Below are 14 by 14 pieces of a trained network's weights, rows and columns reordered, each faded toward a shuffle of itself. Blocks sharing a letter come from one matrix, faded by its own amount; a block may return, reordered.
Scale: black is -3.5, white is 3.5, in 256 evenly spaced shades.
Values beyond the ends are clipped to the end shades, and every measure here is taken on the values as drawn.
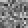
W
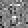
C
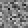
W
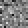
C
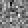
W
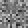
W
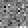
C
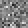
W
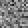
W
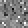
C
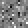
C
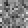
W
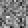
W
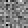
W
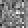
W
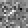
C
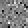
C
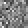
W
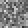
W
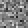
W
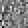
W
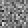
W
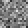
W
